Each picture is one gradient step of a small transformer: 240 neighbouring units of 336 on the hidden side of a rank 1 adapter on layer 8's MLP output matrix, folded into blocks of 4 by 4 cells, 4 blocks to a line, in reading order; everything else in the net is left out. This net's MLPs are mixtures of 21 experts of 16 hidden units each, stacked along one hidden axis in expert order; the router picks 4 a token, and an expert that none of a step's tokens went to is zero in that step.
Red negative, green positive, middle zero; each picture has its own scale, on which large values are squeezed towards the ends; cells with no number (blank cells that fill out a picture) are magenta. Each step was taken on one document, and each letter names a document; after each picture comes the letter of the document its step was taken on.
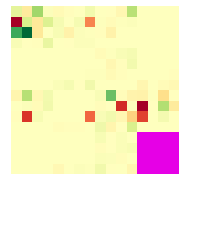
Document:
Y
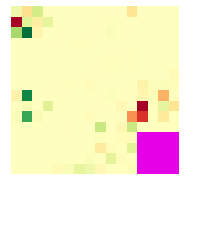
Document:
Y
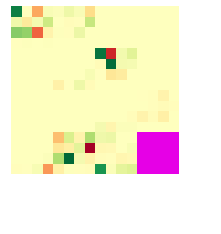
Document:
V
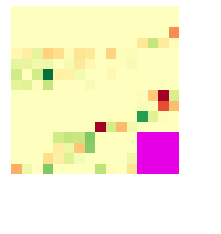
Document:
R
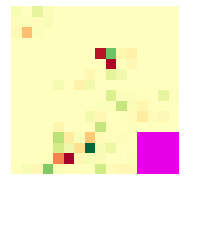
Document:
V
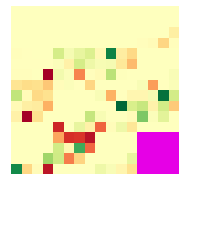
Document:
R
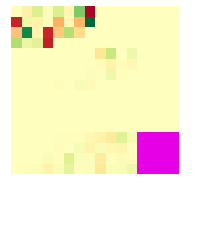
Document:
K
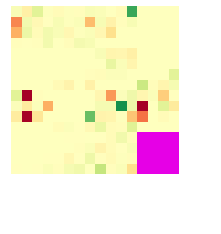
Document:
Y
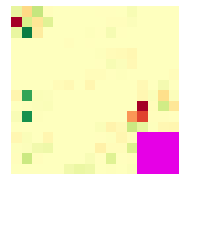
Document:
Y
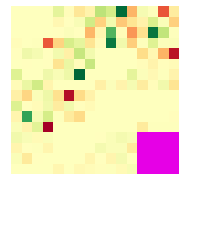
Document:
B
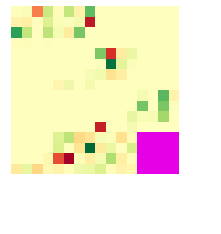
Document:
V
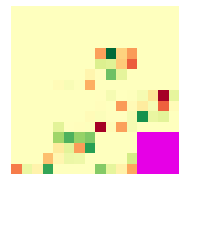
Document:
R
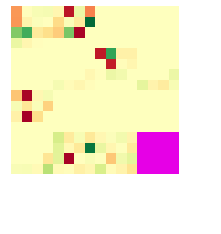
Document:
V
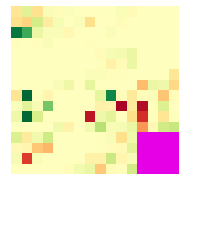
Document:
Y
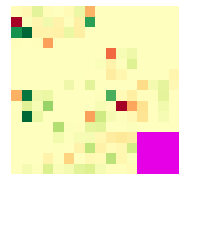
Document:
K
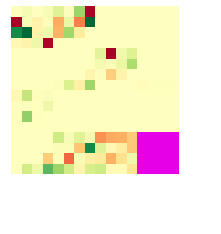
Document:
K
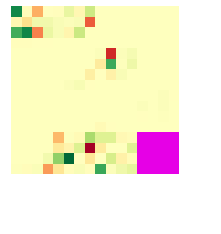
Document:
V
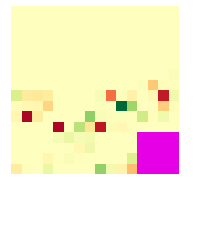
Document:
R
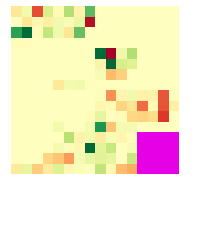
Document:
V
